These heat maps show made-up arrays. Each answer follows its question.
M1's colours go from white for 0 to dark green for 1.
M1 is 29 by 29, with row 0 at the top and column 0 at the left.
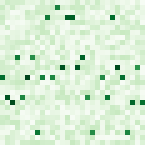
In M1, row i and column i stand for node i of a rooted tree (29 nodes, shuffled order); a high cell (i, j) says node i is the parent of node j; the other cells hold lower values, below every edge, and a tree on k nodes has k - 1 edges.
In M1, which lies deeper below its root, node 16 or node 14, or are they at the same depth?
node 14
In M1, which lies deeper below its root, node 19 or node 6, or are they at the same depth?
node 6
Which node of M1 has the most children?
15
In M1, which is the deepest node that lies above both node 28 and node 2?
20
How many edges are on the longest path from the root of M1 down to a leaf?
8
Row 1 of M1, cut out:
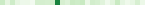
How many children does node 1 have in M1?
1
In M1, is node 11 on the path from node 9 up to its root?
yes
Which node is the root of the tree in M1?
19
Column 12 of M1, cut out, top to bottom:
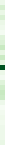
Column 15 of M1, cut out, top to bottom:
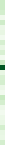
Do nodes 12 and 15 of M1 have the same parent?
yes
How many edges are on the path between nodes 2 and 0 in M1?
3
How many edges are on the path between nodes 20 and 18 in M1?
2
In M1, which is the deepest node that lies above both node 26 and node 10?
15
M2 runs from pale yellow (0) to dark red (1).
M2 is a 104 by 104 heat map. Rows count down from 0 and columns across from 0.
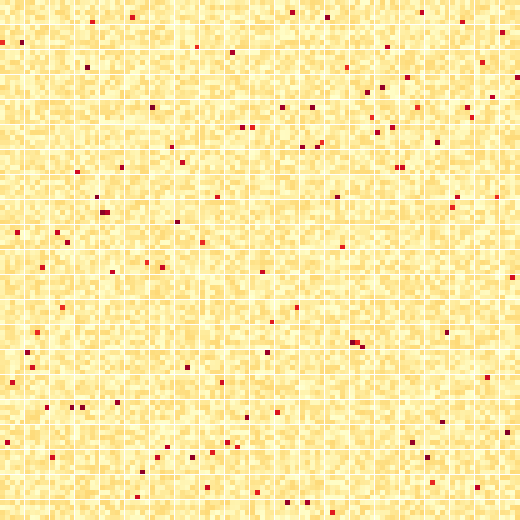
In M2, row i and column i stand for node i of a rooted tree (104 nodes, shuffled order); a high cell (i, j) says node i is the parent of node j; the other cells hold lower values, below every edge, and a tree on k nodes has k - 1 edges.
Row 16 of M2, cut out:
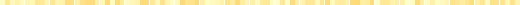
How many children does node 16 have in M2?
0
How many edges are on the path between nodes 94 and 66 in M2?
5
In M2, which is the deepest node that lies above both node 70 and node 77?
9
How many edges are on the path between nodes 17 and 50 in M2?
4
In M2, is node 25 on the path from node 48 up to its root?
yes
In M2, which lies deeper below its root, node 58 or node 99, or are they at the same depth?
node 99
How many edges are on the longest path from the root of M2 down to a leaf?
53
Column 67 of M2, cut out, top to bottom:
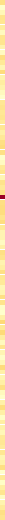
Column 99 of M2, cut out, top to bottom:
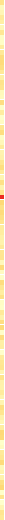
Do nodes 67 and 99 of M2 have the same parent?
yes
